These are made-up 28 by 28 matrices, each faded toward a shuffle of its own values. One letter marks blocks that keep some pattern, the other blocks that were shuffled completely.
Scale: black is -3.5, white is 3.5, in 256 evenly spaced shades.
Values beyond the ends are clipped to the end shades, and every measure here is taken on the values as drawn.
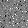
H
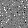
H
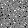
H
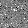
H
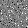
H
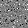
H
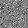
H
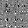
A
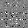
A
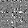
A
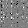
A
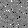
H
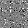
A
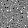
H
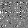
A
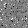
H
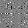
A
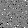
H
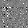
A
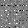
A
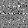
A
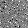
H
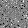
H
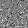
H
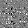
A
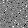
H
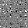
A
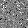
H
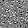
H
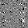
A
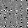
A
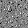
H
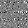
A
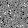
H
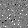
H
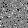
H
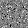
H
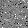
H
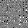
A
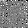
A
